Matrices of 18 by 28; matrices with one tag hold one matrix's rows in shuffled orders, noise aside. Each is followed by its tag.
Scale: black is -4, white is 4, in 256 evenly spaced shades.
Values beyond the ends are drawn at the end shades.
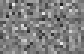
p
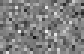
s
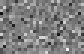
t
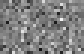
p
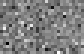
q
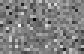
s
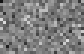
t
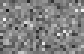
q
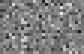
p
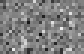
p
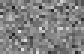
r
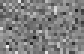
s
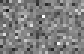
q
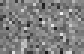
p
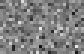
r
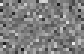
t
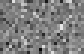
p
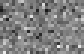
q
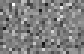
p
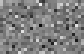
r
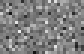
s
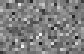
r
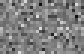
r
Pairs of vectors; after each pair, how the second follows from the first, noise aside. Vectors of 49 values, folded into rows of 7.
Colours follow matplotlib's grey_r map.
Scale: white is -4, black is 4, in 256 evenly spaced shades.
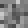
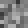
negated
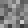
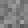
shrunk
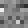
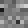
negated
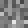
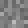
shrunk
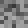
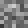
negated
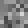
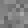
shrunk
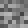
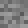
shrunk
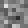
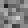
negated
